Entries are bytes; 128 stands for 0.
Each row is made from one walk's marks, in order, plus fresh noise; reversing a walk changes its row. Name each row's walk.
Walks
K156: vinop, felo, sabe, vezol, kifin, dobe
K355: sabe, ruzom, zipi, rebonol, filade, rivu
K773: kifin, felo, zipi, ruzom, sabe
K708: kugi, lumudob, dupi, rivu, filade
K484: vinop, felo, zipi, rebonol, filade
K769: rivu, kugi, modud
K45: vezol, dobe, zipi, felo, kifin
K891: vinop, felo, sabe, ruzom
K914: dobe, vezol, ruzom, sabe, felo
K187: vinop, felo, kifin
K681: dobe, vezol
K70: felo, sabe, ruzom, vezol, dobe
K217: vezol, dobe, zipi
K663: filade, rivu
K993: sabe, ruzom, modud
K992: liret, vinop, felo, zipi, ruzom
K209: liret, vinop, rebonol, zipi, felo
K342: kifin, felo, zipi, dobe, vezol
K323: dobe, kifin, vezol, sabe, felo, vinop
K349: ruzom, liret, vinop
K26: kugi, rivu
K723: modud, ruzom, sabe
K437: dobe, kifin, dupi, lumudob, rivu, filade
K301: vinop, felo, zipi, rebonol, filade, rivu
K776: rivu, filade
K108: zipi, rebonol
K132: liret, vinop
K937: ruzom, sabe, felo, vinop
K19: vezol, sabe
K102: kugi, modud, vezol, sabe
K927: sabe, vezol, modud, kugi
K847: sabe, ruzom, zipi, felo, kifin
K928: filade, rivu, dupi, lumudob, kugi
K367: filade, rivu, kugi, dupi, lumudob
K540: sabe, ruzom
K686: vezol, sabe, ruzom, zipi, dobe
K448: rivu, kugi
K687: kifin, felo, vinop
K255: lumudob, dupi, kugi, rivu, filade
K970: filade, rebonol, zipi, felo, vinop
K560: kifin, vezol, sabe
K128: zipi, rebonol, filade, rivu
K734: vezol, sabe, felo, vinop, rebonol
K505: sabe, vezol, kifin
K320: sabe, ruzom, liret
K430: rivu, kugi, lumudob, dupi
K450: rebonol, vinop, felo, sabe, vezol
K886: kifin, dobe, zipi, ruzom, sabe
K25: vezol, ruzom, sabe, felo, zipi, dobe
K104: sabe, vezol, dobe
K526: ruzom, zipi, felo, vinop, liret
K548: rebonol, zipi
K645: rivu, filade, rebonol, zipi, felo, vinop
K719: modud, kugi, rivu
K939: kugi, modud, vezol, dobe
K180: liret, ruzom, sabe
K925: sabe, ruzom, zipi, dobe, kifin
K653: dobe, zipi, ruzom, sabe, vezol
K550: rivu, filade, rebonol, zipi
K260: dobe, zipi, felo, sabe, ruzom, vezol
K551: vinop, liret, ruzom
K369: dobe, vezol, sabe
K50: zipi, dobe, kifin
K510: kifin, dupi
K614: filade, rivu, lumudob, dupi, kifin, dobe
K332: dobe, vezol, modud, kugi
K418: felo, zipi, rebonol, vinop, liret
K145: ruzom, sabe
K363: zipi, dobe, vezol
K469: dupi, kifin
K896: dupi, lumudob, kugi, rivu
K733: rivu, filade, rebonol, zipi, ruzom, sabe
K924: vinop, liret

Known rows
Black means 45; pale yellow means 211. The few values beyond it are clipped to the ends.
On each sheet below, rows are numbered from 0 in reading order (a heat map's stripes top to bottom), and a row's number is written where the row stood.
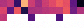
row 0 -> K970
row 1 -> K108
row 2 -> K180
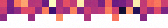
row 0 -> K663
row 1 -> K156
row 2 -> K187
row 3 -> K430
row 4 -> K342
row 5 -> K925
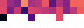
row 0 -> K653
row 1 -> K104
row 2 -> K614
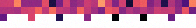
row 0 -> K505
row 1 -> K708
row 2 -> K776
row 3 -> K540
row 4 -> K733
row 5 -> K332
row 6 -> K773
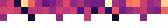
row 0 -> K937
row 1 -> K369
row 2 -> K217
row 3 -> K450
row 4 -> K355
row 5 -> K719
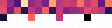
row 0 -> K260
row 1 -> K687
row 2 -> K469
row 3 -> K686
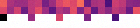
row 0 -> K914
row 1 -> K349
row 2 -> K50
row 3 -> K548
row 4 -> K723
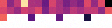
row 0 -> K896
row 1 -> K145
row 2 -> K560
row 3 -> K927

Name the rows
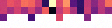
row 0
K847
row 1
K323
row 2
K132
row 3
K681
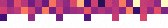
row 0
K437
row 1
K484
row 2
K128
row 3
K550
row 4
K45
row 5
K891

